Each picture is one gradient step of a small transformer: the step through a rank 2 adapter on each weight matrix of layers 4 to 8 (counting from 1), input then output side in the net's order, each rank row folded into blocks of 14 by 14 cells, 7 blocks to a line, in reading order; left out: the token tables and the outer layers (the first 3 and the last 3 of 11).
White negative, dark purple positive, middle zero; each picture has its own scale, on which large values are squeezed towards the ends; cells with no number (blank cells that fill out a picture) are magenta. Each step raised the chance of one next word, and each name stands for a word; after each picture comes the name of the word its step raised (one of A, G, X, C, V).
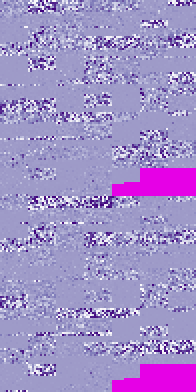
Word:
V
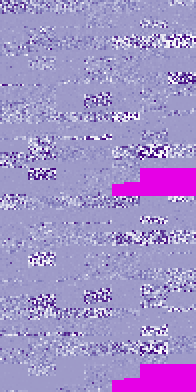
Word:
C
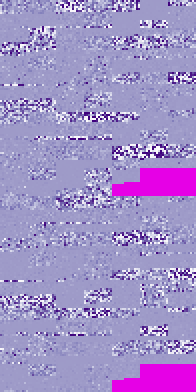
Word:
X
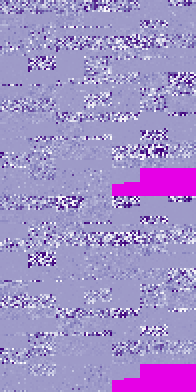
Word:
C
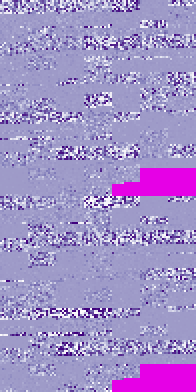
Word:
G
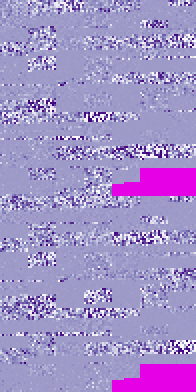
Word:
X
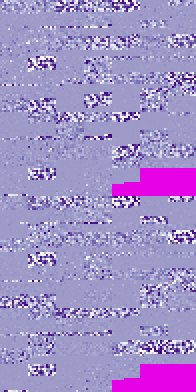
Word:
V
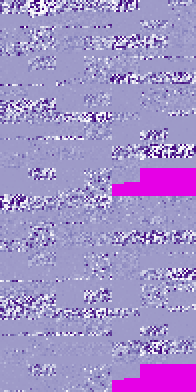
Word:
X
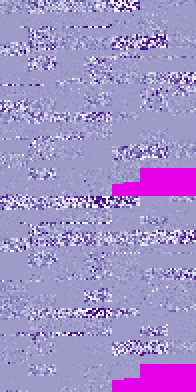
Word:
G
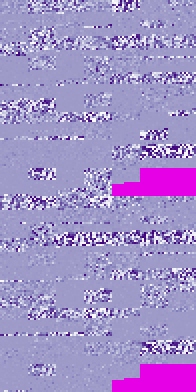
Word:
X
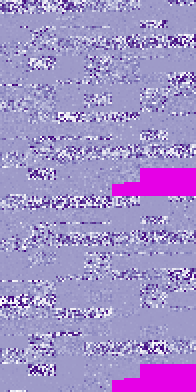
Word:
V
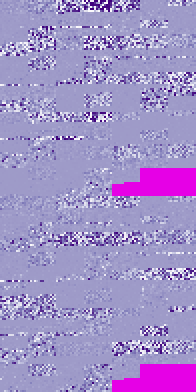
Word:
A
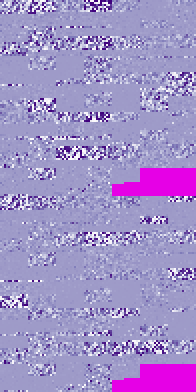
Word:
A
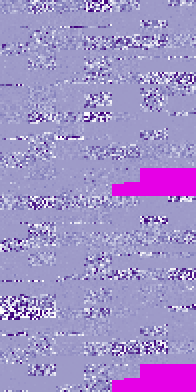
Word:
A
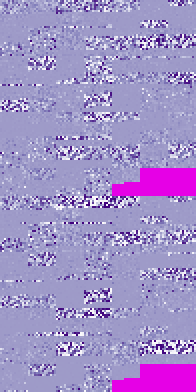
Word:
G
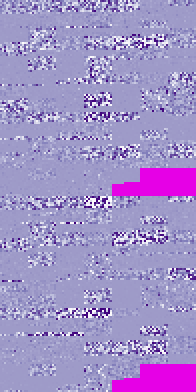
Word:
G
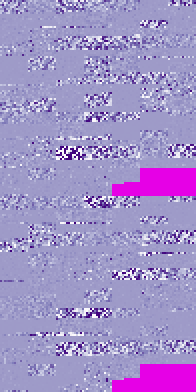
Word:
G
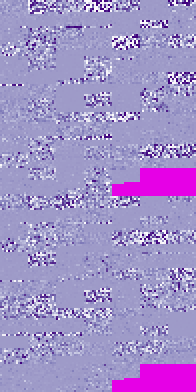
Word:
C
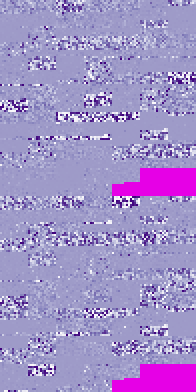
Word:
V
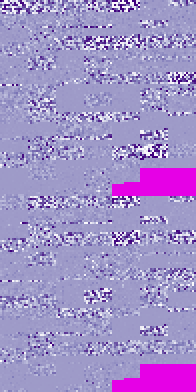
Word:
C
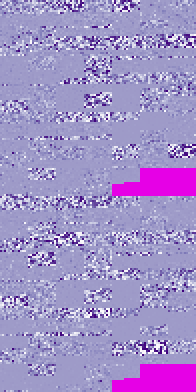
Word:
V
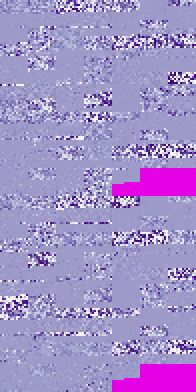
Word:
X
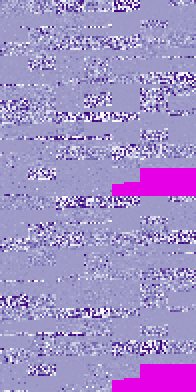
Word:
V
